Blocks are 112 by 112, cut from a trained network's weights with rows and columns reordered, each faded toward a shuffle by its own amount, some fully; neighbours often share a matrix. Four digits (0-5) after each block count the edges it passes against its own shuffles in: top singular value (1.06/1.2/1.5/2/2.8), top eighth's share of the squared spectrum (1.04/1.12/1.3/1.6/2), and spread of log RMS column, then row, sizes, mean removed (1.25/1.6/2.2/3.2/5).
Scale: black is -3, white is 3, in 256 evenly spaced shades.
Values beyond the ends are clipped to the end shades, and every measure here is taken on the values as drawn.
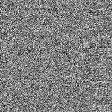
4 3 0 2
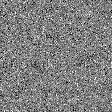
2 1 0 1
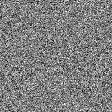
3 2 0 0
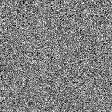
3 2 0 1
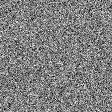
0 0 0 0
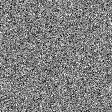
1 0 0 0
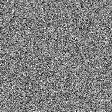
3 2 0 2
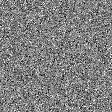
2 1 0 0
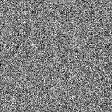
3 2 0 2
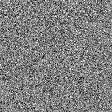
3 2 0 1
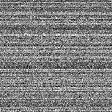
5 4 2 3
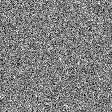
2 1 0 0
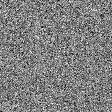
1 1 0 0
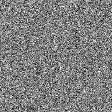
3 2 0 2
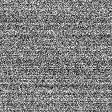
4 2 0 1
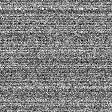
4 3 1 2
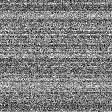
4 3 1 2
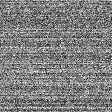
4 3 1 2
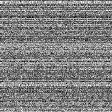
5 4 2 3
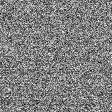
1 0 0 0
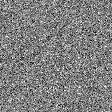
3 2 0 1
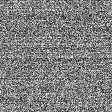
3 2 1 0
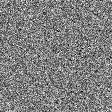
0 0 0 0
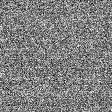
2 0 0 0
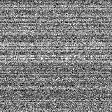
5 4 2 2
